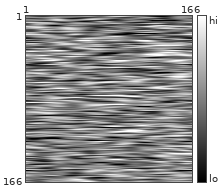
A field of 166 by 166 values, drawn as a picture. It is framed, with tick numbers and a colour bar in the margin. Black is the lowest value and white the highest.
Streaks run across, left to right. There is no overall slope. The values follow a bell shape. On average the colour sits 50% of the way up the scale.
